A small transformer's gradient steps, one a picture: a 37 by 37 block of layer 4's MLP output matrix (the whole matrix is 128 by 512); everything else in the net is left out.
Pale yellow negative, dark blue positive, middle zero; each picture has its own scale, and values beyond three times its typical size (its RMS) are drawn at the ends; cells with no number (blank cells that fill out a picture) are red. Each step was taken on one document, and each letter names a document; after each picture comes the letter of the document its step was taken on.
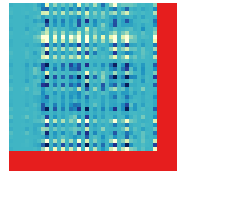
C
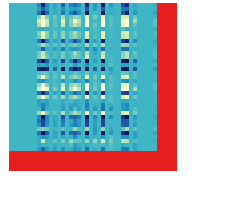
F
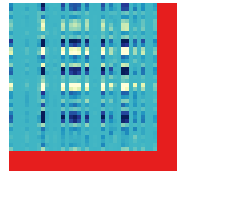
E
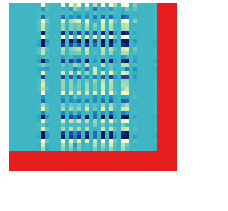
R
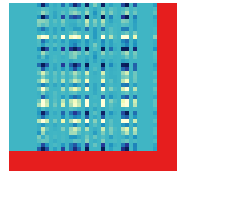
F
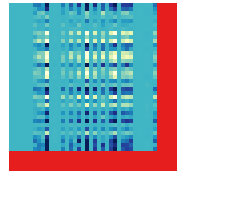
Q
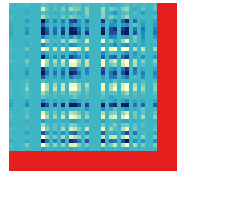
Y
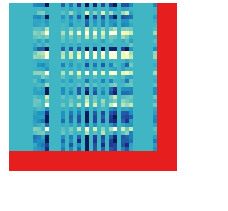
Q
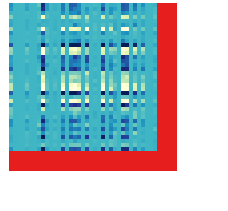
E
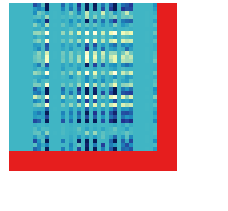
Q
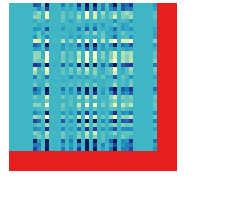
Q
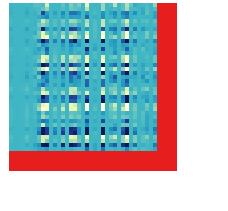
C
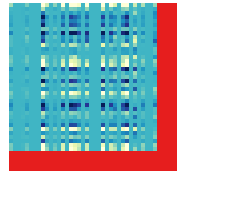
Y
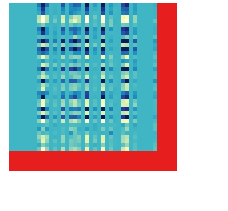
F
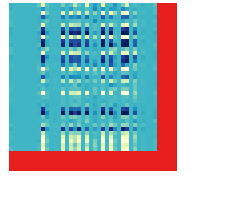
R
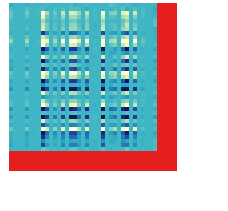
Y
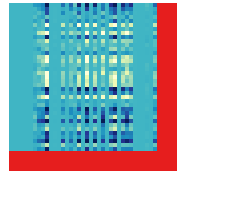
Q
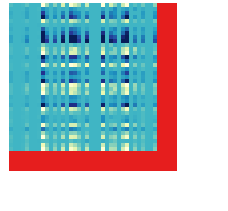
Y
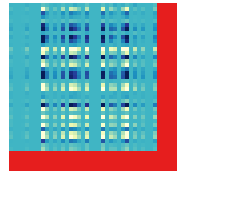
Y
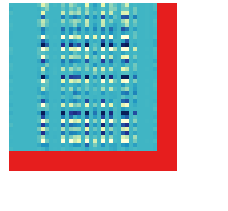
R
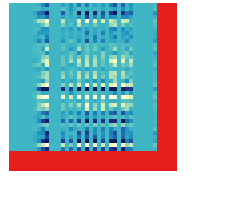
Q
